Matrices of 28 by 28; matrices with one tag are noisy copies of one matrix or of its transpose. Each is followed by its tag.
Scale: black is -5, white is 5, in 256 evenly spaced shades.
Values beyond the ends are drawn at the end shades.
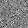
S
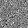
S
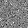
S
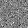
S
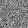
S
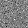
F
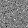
F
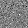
F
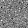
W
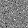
F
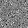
S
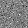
F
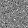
F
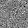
S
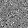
S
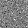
F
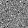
W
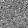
W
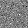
F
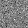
F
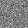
F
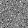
W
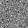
W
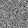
S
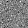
W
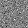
F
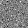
W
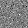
F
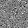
S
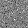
F
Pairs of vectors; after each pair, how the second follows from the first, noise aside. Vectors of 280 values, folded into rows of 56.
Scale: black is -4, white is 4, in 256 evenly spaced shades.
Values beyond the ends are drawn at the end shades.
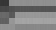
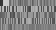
sign-scrambled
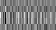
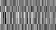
copied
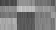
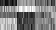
scaled up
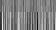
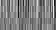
reversed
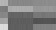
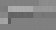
partly zeroed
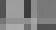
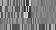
sign-scrambled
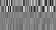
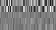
copied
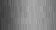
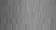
shrunk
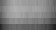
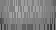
partly zeroed
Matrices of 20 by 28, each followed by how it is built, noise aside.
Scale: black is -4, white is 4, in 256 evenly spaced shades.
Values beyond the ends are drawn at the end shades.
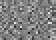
low rank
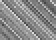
Toeplitz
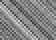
Toeplitz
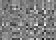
low rank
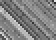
Toeplitz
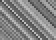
Toeplitz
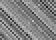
Toeplitz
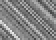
Toeplitz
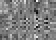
low rank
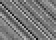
Toeplitz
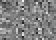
low rank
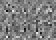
low rank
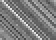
Toeplitz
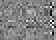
low rank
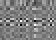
low rank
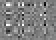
low rank
